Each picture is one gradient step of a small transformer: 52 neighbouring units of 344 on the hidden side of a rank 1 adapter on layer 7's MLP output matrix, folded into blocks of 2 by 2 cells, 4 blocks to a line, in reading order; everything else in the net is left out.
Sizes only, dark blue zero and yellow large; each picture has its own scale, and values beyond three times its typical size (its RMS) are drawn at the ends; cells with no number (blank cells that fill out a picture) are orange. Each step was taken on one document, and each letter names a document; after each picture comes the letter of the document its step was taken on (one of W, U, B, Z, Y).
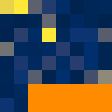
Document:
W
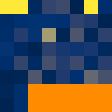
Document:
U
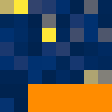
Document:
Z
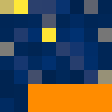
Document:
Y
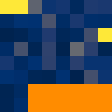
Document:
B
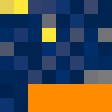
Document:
B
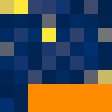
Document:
W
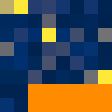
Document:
W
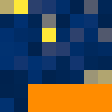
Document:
Z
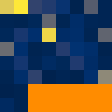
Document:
Y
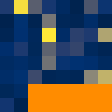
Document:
U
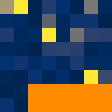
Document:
Z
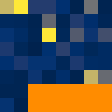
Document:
Z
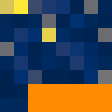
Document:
Y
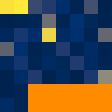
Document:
Y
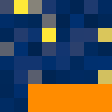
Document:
U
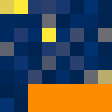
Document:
B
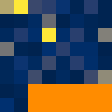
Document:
Y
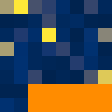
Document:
U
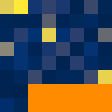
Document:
W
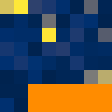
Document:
Z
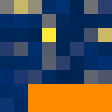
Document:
W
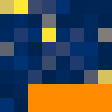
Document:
U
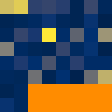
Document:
U
